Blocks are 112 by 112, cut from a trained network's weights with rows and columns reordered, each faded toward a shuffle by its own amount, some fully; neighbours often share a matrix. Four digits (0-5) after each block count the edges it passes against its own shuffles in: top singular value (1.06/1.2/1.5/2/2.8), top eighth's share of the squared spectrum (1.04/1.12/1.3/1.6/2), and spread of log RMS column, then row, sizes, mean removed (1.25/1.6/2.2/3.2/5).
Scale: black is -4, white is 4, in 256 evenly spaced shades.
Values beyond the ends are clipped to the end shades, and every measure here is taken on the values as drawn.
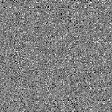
3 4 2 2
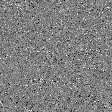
0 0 0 0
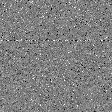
2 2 0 1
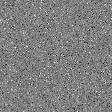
0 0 0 0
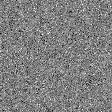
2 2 0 1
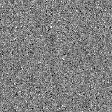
3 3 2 1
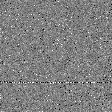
3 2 0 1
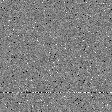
3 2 0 1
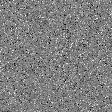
0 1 0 0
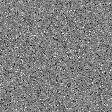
2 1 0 0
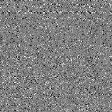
4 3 2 3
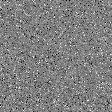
2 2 0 1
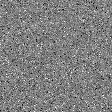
0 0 0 0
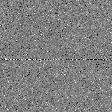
3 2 0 1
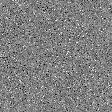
1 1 0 0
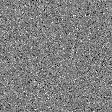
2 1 0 0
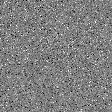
1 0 0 0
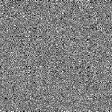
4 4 2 3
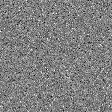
1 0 0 0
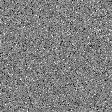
1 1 0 0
